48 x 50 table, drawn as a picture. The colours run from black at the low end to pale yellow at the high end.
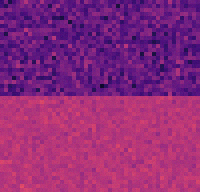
It is made of 2 by 1 panels. Panel 1,1: low, fine-grained. Panel 2,1: middling, fine-grained, faint in contrast.
